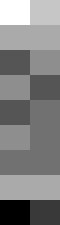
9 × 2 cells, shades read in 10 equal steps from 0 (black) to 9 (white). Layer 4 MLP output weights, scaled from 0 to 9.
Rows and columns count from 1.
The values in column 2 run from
2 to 7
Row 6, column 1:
5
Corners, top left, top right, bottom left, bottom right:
9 7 0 2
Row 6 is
5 4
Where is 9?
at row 1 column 1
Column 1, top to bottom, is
9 6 3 5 3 5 4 6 0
